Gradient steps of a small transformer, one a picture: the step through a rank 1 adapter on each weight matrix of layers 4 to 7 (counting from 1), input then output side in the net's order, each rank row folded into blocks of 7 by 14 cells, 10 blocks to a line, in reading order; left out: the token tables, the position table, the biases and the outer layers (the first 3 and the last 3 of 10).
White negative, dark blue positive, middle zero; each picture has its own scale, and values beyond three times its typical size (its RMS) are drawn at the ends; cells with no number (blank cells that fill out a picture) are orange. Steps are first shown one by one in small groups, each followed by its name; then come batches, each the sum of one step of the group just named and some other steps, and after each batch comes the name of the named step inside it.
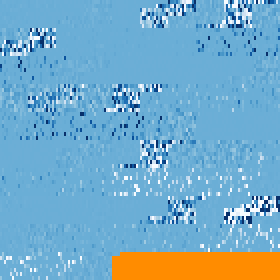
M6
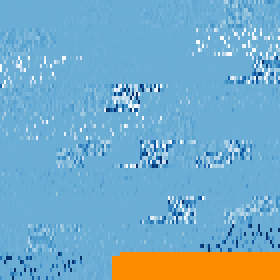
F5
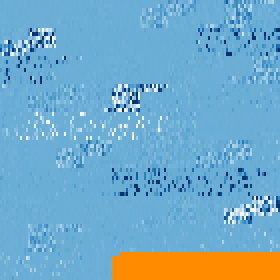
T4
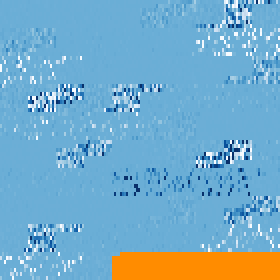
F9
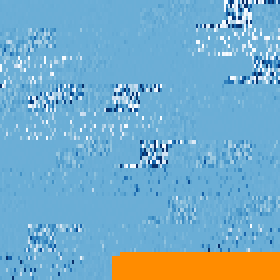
F5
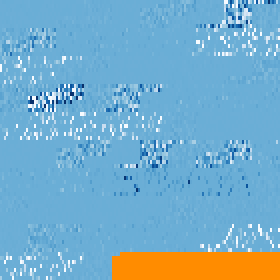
F5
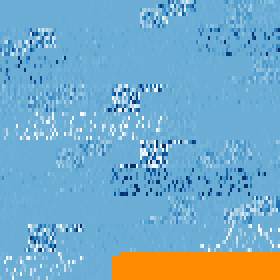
T4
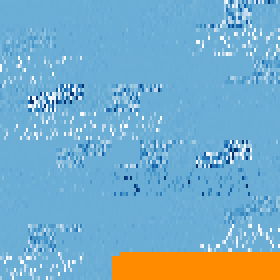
F9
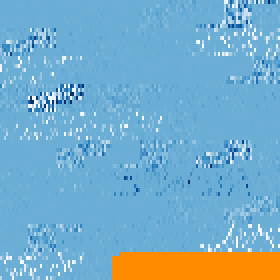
M6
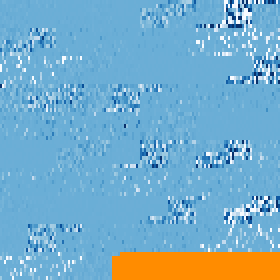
M6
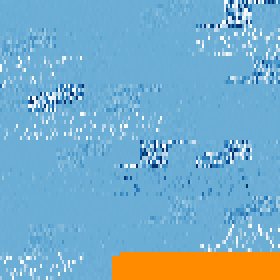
F9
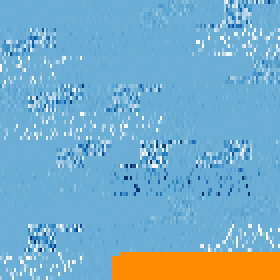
F9
